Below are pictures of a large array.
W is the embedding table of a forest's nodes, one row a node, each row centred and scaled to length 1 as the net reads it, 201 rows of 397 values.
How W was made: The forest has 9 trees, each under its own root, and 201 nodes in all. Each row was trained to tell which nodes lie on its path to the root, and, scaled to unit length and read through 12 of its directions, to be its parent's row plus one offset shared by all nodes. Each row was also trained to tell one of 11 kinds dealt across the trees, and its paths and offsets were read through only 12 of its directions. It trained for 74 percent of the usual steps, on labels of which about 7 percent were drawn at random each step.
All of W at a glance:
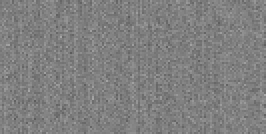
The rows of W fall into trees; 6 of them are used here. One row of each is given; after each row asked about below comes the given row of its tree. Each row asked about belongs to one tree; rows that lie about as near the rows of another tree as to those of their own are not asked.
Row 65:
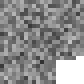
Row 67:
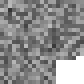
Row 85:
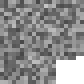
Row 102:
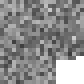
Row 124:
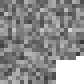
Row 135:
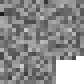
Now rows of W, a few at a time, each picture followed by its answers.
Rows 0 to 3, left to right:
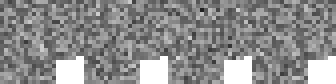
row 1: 102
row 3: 65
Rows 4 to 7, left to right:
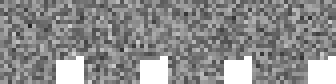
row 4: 65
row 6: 135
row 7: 135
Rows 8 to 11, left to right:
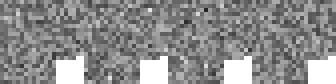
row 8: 65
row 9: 85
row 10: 124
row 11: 65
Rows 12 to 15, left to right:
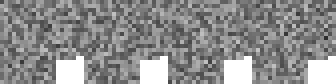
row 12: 65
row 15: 135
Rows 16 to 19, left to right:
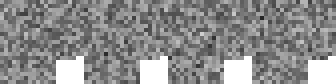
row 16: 65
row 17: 65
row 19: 124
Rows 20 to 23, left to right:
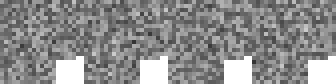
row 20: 135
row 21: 65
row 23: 65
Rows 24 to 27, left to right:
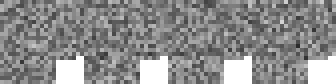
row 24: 85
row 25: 65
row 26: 135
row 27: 65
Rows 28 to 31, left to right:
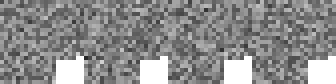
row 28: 135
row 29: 135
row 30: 85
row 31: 65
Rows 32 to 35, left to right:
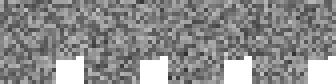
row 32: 85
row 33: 65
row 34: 102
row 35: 102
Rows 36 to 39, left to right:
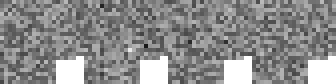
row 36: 65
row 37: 102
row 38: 85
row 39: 65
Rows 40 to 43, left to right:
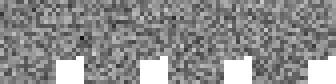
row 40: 124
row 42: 102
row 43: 67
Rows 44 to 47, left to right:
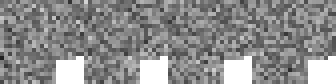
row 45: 85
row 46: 102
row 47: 65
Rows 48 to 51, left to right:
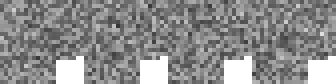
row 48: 65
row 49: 135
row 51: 102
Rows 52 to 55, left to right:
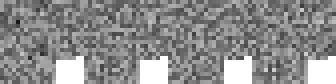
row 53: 135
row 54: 135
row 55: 102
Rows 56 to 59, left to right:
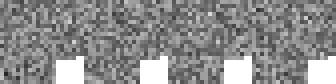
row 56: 135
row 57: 65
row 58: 85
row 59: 135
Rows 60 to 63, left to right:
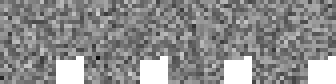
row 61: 65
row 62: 85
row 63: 124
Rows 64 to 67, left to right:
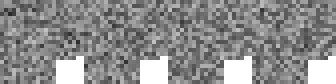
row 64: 135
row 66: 67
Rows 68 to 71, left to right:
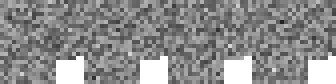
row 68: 124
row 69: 102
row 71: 102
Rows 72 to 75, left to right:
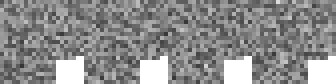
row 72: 85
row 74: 135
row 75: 65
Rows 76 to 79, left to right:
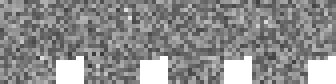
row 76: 102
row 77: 135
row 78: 85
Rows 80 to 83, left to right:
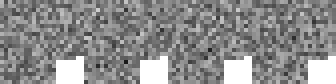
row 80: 85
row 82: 135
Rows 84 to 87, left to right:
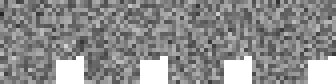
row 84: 124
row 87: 102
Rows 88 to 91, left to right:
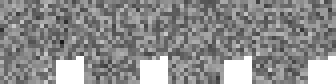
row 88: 102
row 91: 65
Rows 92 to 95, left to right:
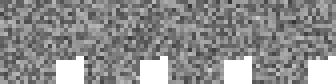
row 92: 135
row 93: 135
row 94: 135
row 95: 65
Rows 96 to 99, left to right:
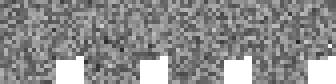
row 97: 65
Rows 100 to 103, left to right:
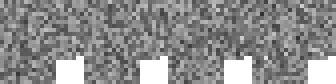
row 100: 85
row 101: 65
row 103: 85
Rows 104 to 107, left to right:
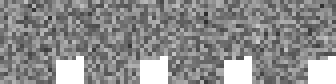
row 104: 135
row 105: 65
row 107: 85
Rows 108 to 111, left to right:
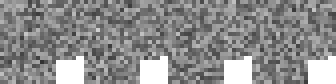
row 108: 65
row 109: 135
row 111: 65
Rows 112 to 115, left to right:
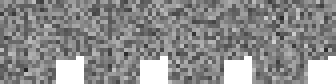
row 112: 85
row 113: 85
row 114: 135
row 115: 135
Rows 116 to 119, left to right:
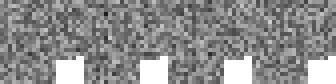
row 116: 135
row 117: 65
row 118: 85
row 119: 65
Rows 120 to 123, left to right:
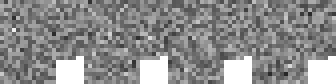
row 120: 67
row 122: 65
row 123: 102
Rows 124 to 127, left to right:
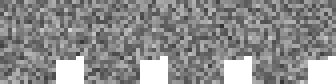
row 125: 67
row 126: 102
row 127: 85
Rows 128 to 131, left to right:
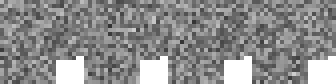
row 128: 85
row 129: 135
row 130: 135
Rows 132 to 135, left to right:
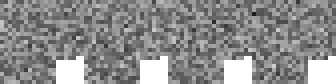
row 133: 67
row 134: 85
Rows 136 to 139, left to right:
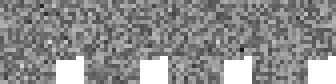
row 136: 135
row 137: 85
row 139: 102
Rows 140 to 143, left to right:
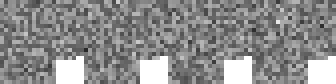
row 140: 65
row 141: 65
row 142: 85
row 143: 102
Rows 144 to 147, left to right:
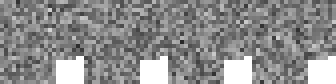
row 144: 102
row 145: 135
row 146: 135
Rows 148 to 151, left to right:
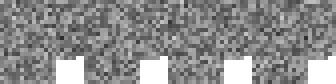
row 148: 102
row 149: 102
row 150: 102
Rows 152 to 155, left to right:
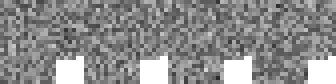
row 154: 135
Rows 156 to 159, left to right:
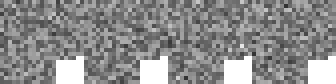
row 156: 124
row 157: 67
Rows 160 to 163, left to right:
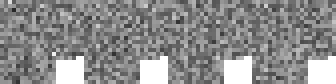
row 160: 85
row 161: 102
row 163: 102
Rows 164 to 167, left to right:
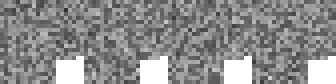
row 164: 135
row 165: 65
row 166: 124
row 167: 65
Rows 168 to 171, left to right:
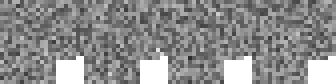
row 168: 102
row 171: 135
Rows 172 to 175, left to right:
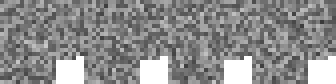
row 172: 85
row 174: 85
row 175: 65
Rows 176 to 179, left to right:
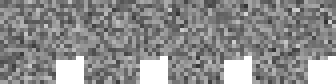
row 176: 65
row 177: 85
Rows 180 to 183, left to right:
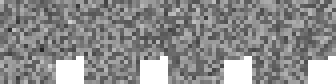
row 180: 135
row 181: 135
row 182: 102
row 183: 85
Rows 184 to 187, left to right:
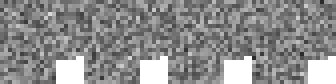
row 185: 135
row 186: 102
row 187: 135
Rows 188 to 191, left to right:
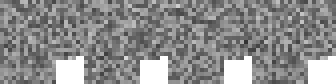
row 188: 65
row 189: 85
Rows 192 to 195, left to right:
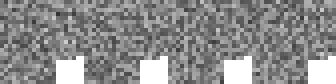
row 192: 124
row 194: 65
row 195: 135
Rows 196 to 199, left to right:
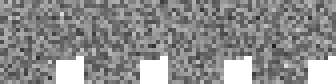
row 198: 135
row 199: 85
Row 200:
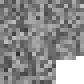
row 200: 85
